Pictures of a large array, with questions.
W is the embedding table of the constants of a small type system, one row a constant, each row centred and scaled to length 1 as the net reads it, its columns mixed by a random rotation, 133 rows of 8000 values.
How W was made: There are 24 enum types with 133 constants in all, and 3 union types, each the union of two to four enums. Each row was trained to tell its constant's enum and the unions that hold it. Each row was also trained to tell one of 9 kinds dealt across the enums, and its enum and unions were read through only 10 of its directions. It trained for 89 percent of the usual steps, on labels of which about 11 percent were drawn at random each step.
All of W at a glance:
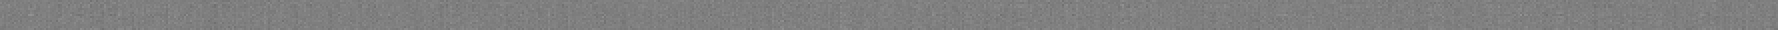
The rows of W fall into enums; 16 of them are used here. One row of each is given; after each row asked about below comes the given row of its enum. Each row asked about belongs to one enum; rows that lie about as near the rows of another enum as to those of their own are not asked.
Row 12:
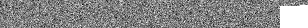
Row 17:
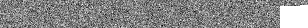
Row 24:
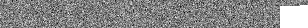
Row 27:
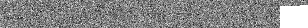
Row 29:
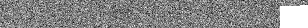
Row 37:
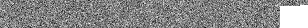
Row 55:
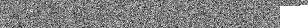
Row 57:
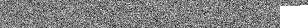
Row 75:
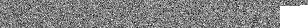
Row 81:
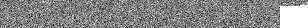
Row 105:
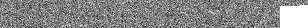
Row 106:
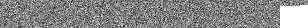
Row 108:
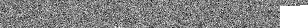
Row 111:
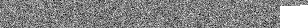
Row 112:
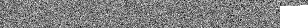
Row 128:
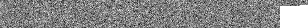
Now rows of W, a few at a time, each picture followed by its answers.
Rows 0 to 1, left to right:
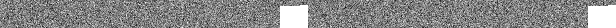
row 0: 27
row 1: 75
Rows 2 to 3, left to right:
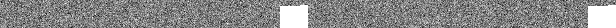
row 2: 81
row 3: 75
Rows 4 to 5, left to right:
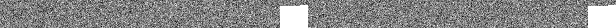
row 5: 106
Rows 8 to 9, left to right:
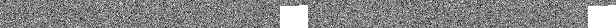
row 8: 24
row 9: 112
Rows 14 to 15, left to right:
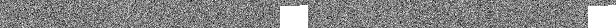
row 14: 24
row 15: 112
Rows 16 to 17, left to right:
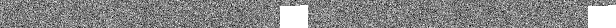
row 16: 128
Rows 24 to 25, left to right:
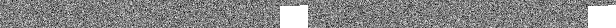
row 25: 27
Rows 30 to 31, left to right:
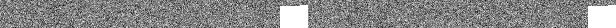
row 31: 29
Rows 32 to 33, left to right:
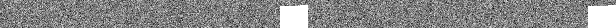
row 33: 27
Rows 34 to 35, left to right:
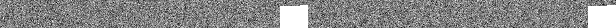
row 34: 27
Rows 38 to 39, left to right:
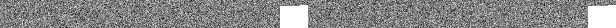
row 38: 24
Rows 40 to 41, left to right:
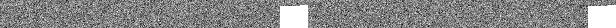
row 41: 27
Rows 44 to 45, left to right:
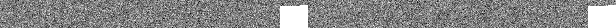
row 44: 57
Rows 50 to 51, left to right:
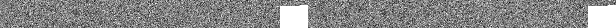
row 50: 57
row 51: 55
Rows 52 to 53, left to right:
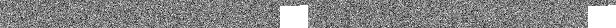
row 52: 106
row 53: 55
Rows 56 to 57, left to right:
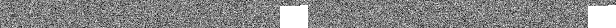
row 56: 57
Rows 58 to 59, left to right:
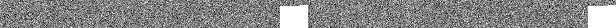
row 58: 106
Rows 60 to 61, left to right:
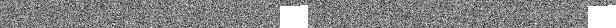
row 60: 37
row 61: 81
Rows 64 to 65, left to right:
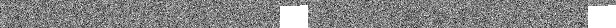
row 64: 55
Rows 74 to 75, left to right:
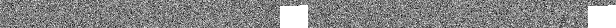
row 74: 29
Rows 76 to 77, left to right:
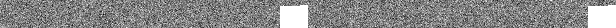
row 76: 17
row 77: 128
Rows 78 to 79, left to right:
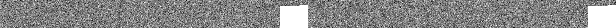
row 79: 55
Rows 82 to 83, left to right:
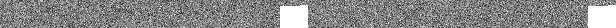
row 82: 29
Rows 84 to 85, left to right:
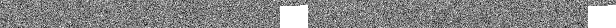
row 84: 106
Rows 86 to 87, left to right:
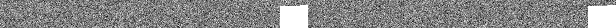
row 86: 108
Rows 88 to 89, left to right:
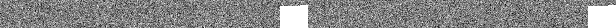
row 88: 29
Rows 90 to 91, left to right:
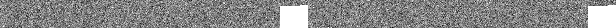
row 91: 128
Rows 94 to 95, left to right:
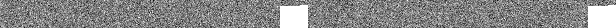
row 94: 57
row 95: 128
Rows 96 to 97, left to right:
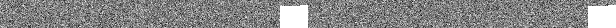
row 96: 17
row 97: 29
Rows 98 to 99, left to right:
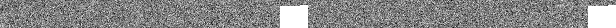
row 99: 57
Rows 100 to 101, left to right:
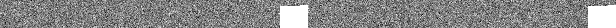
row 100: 108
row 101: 29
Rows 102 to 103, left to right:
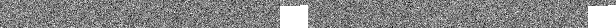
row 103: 55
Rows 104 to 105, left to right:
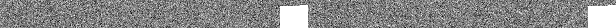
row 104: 27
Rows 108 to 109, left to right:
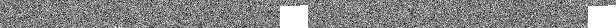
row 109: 112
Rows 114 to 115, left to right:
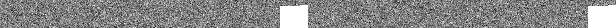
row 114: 75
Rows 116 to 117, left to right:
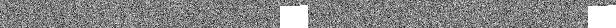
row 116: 75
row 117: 75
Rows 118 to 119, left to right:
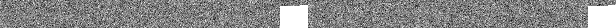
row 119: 128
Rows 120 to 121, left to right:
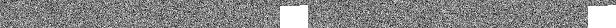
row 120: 24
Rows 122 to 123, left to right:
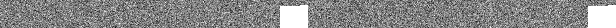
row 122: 57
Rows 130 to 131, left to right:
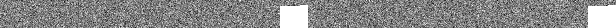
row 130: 108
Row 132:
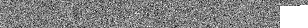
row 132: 55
